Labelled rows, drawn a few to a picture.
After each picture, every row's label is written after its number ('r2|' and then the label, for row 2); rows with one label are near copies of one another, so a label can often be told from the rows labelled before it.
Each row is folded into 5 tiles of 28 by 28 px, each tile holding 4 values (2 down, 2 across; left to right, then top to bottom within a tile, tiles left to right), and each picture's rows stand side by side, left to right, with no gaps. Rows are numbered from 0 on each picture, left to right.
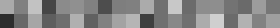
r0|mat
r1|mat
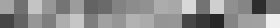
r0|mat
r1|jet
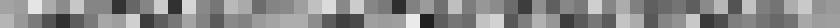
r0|jet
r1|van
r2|jet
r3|mat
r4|mat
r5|van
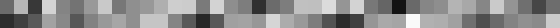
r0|van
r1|jet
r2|jet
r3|jet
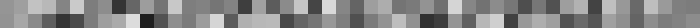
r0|jet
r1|mat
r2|van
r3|mat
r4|van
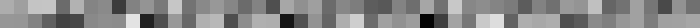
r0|jet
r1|mat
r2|mat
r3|mat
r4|mat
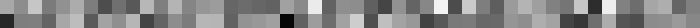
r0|mat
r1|mat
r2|mat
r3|van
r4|van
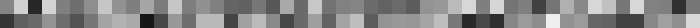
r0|van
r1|mat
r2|mat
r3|jet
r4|jet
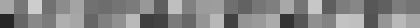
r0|mat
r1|mat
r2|mat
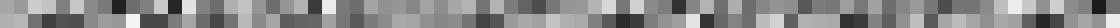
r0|jet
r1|van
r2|van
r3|jet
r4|jet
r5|mat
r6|mat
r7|jet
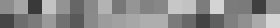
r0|van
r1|jet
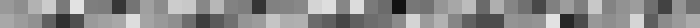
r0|jet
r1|jet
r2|jet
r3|jet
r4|mat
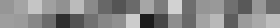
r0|jet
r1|mat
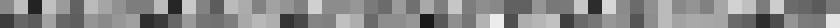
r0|van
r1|van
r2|mat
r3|mat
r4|van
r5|jet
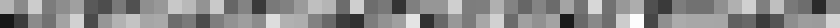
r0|mat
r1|jet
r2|jet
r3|mat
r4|mat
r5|jet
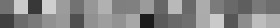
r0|van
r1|mat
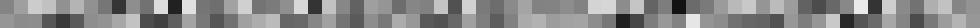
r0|jet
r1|van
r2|van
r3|van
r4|jet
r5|jet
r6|van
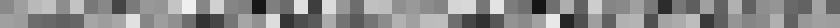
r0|jet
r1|jet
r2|van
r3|jet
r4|mat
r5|mat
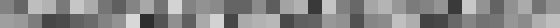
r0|jet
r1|mat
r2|van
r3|van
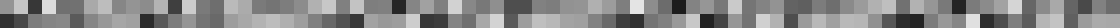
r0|van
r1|van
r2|jet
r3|mat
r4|jet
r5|mat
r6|jet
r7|mat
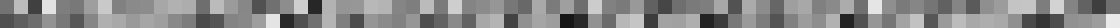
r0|van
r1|jet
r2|van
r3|mat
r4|mat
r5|van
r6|mat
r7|jet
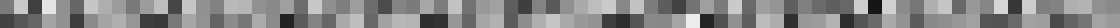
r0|van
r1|van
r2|mat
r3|mat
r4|jet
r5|mat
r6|van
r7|van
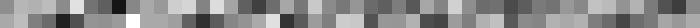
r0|jet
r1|jet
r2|mat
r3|mat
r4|jet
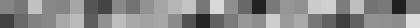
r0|mat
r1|jet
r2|jet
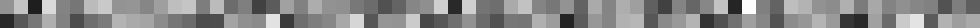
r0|van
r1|jet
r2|mat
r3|van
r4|mat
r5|van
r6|mat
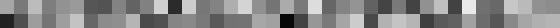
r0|mat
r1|van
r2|mat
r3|van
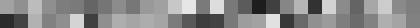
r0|mat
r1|jet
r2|van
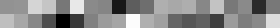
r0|jet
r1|jet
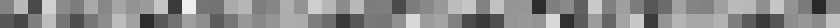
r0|van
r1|van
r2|jet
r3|jet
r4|mat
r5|jet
